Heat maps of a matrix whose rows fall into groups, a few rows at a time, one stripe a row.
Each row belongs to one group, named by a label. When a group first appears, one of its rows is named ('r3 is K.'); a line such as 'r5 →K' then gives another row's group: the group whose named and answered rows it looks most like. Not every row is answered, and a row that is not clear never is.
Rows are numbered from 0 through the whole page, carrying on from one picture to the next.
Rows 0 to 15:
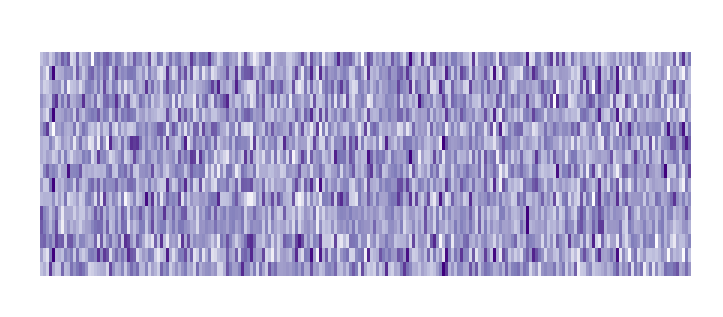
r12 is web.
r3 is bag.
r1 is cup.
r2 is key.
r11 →web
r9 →cup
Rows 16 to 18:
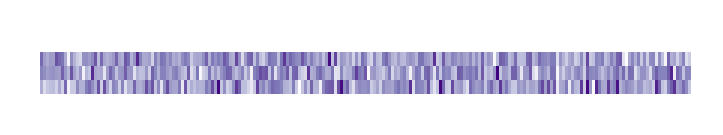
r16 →key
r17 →bag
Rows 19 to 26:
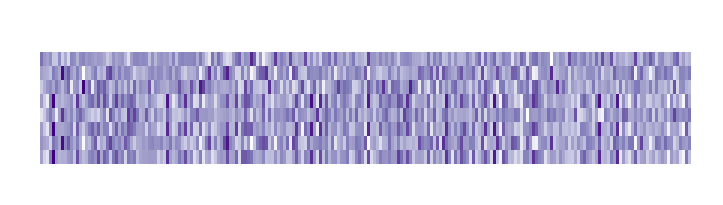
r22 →cup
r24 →cup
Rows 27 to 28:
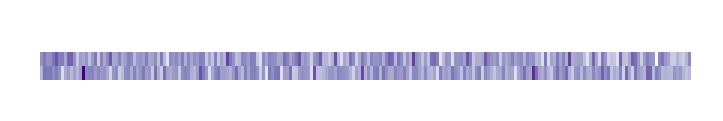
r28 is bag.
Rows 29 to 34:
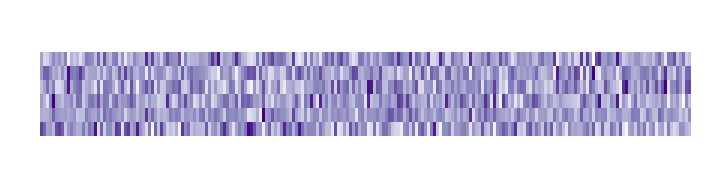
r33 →key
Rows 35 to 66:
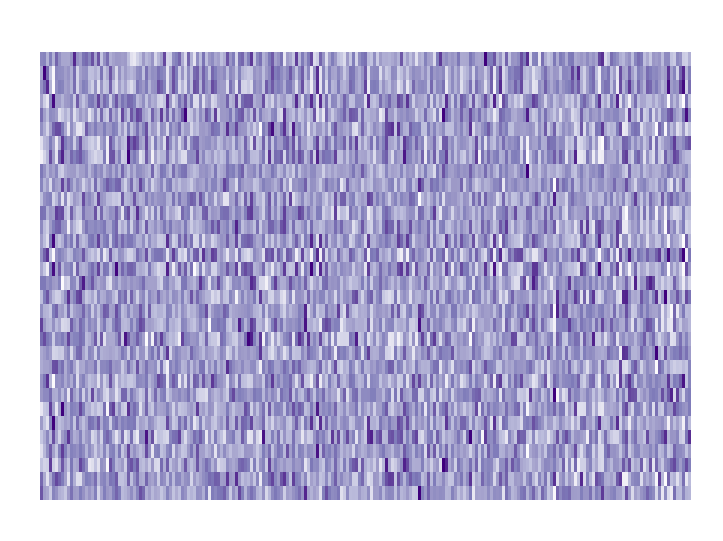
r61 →cup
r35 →web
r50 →cup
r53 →bag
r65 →key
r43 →web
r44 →bag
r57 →key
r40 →key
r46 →key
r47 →key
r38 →cup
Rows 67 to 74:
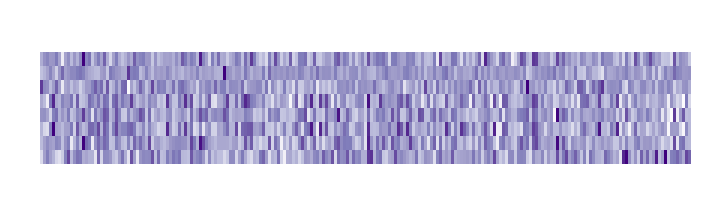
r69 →web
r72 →cup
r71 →bag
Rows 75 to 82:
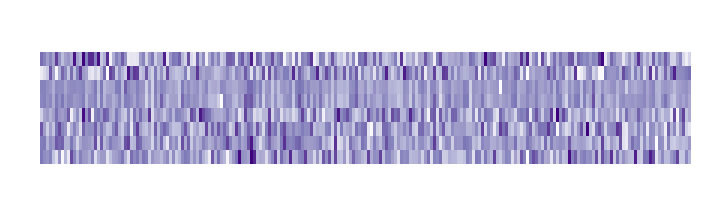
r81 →key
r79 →bag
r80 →key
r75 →web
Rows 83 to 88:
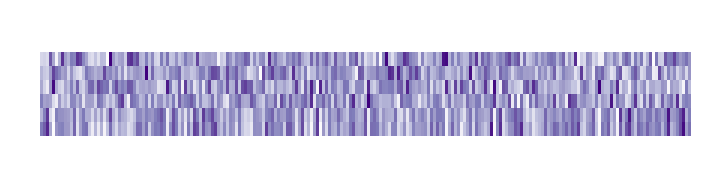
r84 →key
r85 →cup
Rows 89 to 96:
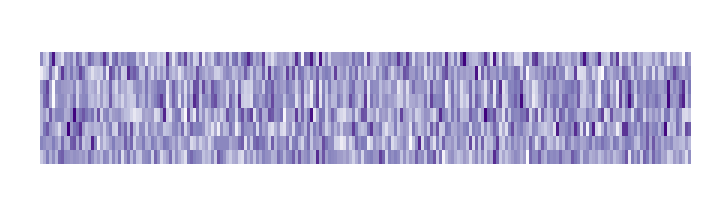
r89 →cup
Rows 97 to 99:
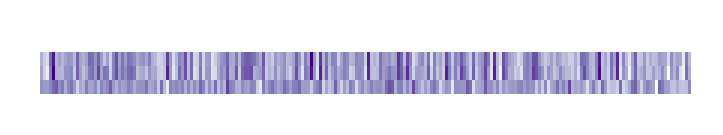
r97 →cup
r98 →cup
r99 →key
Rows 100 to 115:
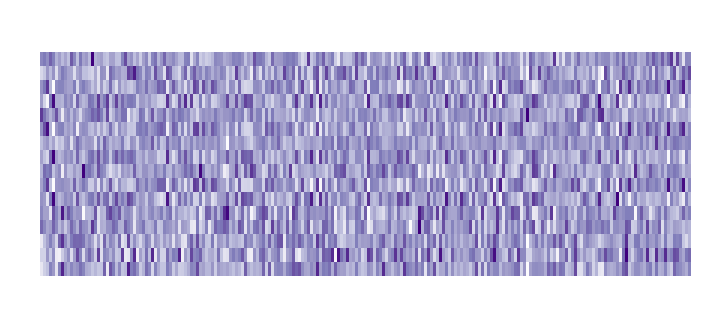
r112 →bag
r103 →cup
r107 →cup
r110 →cup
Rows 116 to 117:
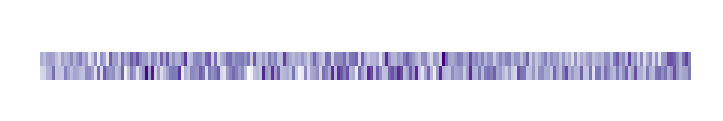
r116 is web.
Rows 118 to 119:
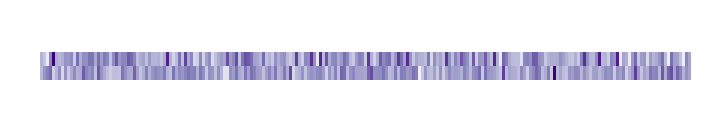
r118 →cup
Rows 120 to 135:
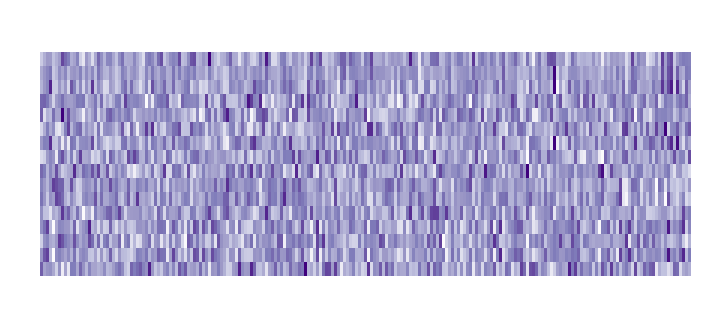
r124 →bag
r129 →key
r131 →bag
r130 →key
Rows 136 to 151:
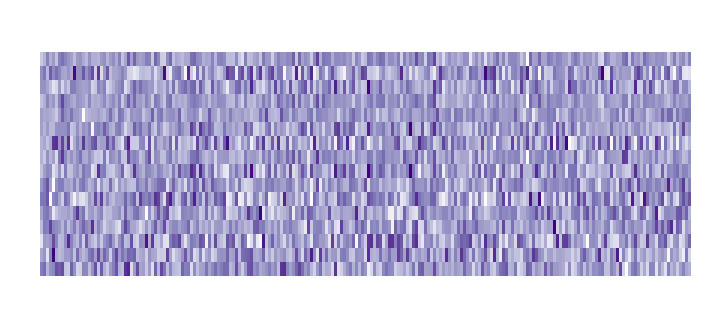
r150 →cup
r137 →web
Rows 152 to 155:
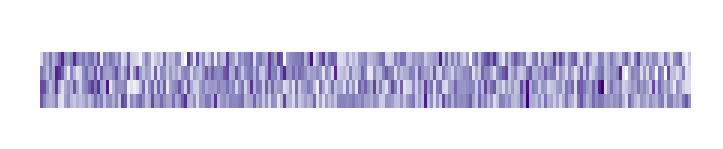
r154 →web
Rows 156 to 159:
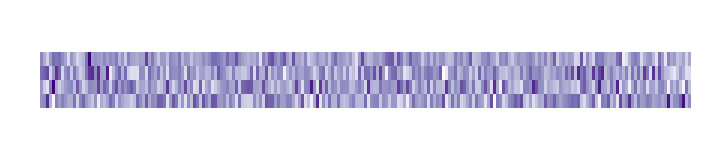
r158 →cup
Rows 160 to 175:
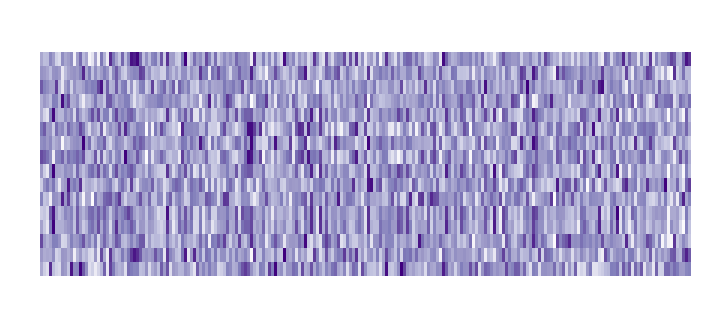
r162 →web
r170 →bag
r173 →bag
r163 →bag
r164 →cup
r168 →cup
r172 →cup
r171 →cup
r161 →bag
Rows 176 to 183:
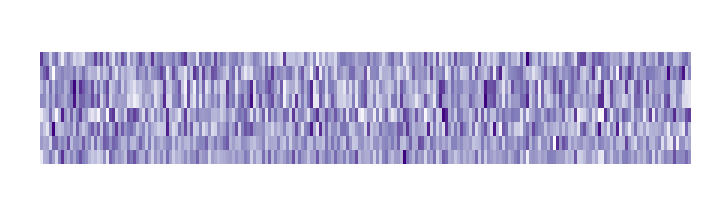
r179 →web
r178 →web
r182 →bag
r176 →web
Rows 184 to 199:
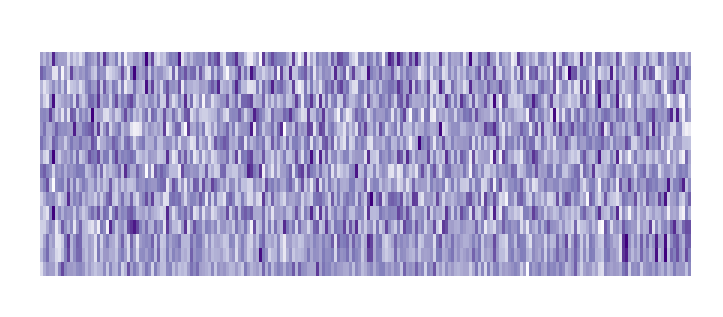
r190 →bag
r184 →key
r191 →cup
